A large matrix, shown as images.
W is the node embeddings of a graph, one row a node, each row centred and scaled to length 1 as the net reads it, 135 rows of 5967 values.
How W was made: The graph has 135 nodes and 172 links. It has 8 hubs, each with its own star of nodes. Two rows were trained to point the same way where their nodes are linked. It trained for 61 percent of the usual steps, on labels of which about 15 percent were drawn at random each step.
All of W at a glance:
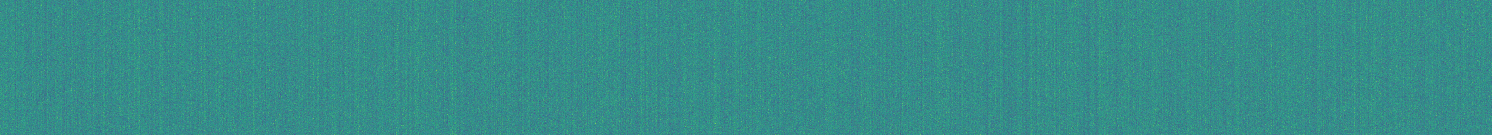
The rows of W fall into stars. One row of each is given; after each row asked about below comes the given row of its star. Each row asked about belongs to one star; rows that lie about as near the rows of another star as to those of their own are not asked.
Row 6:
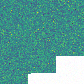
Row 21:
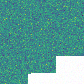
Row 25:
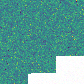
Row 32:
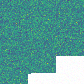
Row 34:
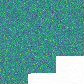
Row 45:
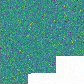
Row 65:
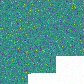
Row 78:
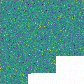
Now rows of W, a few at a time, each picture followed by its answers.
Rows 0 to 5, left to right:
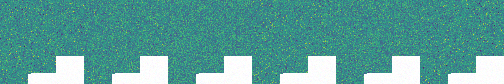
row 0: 34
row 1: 25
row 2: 34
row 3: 25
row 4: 32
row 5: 32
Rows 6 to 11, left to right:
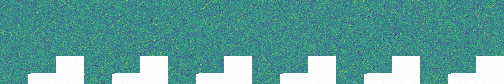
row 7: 34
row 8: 6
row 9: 78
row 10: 21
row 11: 65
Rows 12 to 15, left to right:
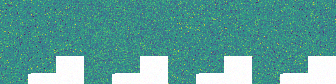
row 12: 65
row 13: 21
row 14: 32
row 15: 34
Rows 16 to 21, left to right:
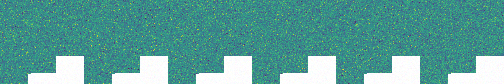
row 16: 65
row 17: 65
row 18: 32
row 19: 32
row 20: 25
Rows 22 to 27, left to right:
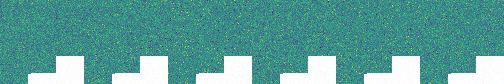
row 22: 32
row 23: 21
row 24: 65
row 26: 25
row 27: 21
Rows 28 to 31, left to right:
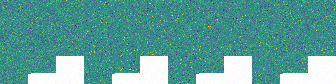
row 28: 45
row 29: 6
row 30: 78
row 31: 65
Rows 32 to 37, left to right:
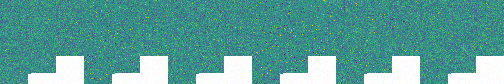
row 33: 34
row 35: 45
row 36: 65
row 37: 25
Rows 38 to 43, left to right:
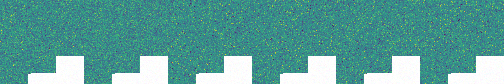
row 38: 34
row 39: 65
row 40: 34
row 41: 65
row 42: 25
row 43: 65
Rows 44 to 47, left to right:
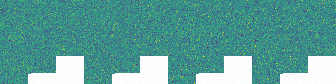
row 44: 25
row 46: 6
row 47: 34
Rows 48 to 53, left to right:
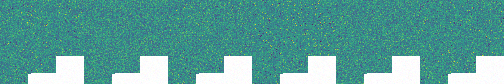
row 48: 65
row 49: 21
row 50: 25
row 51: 6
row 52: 34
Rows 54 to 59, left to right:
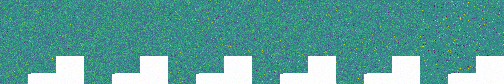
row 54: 65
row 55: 6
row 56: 34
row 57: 78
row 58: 65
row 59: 45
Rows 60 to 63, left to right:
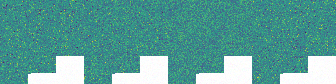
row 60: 34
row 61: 78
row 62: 25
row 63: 25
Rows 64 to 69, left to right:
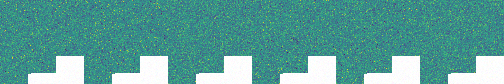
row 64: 21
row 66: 21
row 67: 25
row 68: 21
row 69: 34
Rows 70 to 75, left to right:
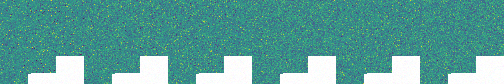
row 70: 78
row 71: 32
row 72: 32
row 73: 32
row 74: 25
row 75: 78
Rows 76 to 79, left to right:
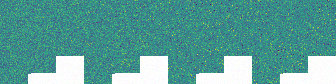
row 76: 25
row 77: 78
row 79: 21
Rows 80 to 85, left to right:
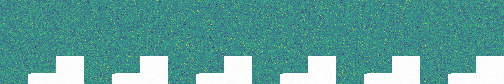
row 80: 25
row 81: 34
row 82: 6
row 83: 32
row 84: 34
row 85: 21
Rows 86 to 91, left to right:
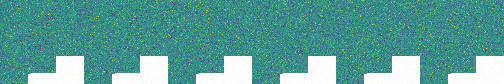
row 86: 25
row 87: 25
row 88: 65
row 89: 32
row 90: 32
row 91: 65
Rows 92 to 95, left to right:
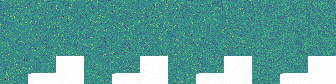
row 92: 25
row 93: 6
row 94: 32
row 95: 32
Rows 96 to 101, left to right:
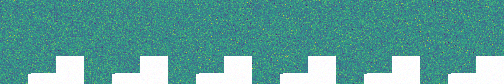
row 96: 32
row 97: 6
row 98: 21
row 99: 6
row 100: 6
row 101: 78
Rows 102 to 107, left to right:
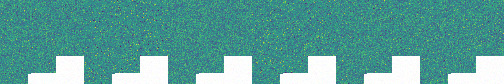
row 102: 21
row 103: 21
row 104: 65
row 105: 21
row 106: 45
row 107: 78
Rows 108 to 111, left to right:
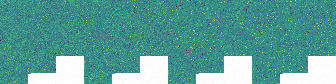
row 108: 6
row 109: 78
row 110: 78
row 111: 6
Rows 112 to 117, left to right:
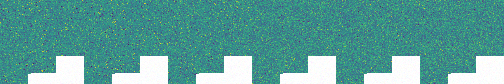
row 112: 32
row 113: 21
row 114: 32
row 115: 32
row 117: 45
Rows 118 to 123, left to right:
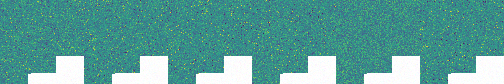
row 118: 25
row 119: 78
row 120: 45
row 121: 6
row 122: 45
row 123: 45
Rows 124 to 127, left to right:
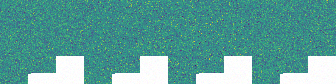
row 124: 32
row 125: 6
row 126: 34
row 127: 34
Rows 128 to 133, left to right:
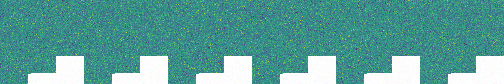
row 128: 25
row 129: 21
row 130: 32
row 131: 45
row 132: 34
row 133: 21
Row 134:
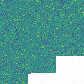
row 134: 25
